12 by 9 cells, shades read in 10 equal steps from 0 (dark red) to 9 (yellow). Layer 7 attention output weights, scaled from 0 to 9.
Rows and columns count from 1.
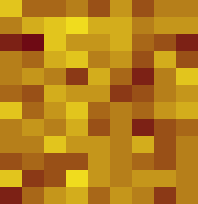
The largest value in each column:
8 7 8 9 7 7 7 7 8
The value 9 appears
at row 2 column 4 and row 11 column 4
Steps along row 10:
up down same up down down down up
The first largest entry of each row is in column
1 4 3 4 9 3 1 4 3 5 4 4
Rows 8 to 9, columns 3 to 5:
5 7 3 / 8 6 6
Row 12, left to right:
1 4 6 7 4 6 5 2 5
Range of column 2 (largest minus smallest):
7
